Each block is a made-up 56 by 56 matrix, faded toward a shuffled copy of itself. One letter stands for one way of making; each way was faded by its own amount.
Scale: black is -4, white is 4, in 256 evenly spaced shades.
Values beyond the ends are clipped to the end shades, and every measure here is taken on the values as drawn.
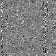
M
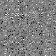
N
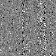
M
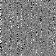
M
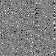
N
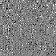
N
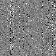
M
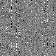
M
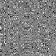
N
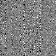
M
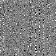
M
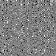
N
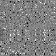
N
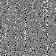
M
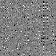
N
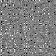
N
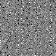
M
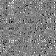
N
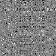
N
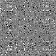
N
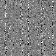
M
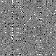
N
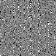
M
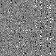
M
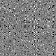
N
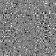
N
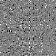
N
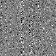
M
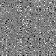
N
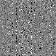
M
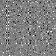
N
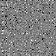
N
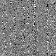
M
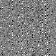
M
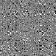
N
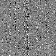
M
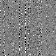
M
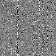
M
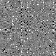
N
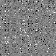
N
